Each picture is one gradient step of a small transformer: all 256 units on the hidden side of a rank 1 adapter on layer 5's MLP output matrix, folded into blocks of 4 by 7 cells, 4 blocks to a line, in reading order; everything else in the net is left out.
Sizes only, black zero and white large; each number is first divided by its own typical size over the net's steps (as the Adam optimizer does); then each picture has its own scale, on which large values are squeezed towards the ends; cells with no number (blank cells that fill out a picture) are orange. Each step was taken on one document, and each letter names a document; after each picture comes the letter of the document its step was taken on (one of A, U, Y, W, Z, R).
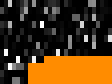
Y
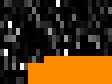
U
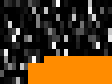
U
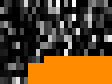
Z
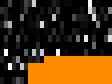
Y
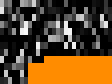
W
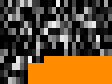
W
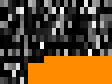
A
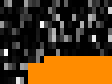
U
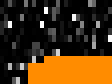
Y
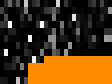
Z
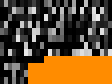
A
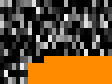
W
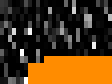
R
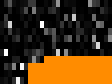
U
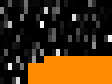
Y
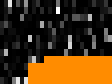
Z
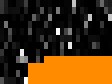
R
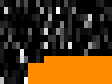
R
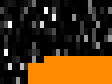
Y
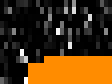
R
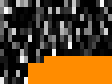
R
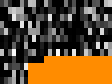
A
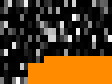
Z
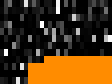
Z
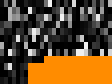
A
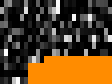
Z
